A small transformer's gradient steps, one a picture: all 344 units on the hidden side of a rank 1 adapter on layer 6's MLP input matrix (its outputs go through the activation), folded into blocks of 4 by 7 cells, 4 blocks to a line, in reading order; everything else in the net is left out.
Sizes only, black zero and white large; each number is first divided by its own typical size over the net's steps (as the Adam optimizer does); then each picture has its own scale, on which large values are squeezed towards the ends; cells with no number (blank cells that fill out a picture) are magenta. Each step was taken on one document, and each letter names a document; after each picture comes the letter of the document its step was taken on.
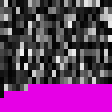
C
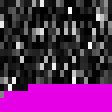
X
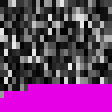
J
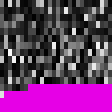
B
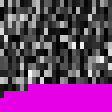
B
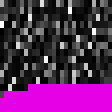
X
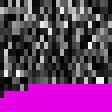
J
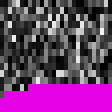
J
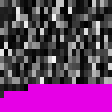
B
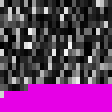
B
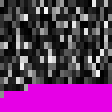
B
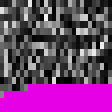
J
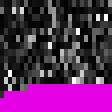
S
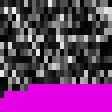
C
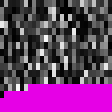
C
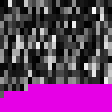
B
